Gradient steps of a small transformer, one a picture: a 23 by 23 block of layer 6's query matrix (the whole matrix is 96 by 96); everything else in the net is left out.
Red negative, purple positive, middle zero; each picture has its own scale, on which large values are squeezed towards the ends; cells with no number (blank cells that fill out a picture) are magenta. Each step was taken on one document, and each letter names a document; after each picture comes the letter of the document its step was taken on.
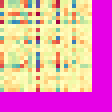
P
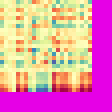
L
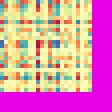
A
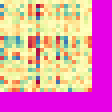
P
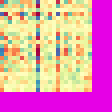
P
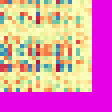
A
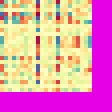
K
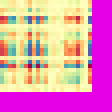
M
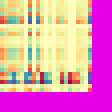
M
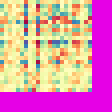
A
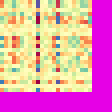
P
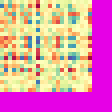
P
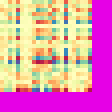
L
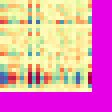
M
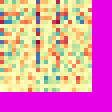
K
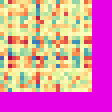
K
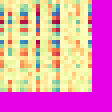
L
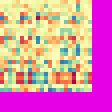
L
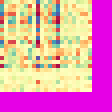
K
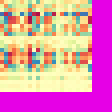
M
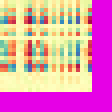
M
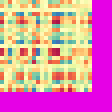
L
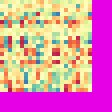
L
